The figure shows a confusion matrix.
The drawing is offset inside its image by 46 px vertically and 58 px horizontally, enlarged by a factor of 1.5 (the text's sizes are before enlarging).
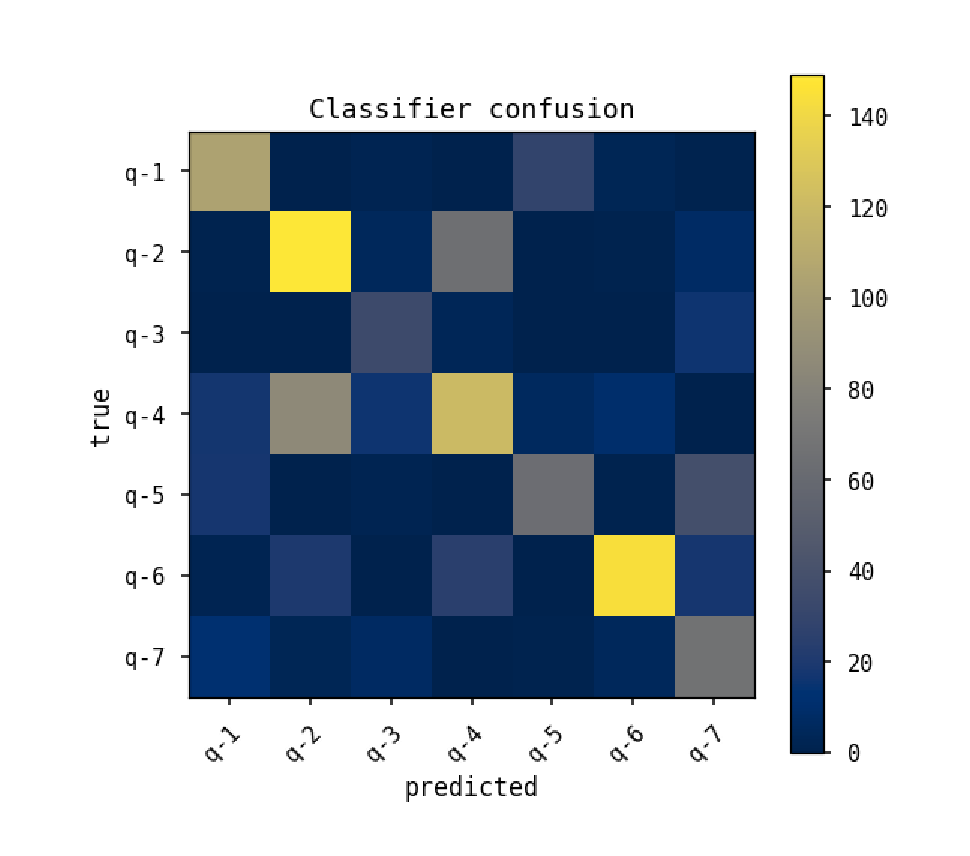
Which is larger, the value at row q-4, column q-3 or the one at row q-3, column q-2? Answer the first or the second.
the first
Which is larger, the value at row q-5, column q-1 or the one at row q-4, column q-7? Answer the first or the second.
the first
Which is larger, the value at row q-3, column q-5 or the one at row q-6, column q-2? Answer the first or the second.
the second
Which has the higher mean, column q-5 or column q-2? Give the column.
q-2
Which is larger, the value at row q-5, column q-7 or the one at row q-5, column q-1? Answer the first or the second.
the first
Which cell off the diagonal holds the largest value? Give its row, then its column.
q-4, q-2
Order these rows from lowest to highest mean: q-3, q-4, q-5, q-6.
q-3, q-5, q-6, q-4
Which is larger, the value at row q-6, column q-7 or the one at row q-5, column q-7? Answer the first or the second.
the second
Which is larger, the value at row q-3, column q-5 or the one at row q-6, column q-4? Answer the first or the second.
the second
